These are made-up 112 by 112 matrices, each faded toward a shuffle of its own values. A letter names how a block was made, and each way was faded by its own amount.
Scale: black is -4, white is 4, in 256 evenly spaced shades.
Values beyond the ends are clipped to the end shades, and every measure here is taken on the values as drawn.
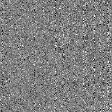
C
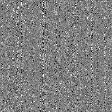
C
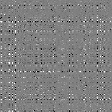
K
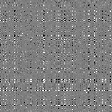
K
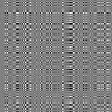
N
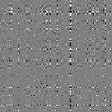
K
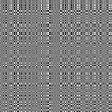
N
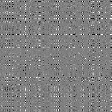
K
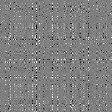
K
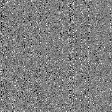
C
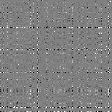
K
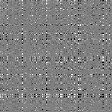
K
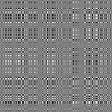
N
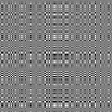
N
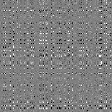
K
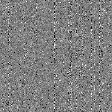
C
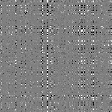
K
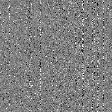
C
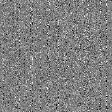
C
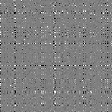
K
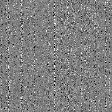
C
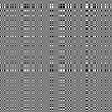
N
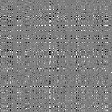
K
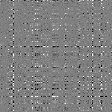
K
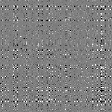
K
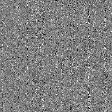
C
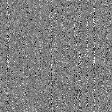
C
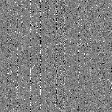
C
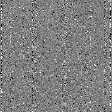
C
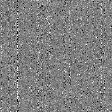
C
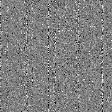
C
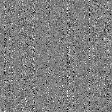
C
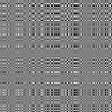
N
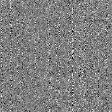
C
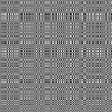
N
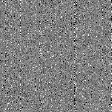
C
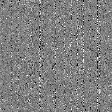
C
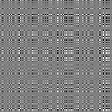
N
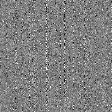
C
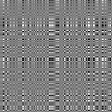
N
